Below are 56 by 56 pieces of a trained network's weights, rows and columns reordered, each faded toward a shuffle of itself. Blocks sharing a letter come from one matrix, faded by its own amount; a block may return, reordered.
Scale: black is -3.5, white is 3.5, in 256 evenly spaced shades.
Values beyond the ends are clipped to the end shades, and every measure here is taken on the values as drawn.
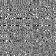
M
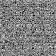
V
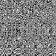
V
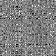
M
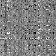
M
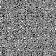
V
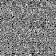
V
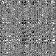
M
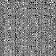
M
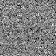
V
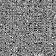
V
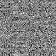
V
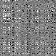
M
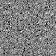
V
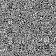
V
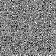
V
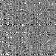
M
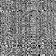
M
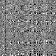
M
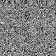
V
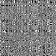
M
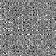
M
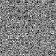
V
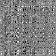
M
